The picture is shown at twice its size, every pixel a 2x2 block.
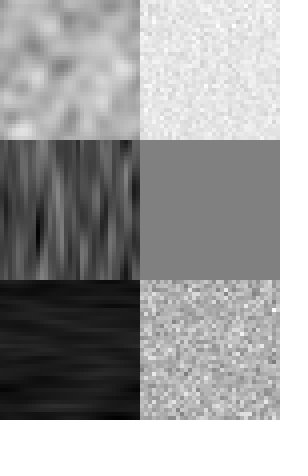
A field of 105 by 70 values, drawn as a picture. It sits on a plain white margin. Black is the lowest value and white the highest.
The table splits into 3 rows of 2 panels. Panel 1,1: high, blotchy. Panel 1,2: very high, fine-grained, faint in contrast. Panel 2,1: low, streaked downward. Panel 2,2: middling, flat. Panel 3,1: very low, streaked across, faint in contrast. Panel 3,2: high, fine-grained.
